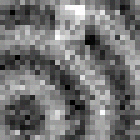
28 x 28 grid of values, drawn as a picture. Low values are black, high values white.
Histogram: bell-shaped. Ninth with the highest average: top middle. Slope: none. Odd patch: higher, in the top middle. Odd rows or columns: none. Mirror symmetry: none. Rings: centred on the bottom left.
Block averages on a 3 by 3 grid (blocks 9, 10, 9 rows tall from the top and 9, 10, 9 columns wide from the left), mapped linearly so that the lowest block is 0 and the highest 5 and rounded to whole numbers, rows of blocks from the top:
2 5 2 / 2 2 2 / 0 2 2
